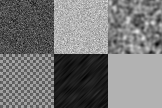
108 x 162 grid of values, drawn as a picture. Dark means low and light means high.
It is made of 2 by 3 panels. Panel 1,1: low, fine-grained. Panel 1,2: high, fine-grained. Panel 1,3: middling, blotchy, strong in contrast. Panel 2,1: middling, checkered, strong in contrast. Panel 2,2: very low, slanting up to the right, faint in contrast. Panel 2,3: high, flat.
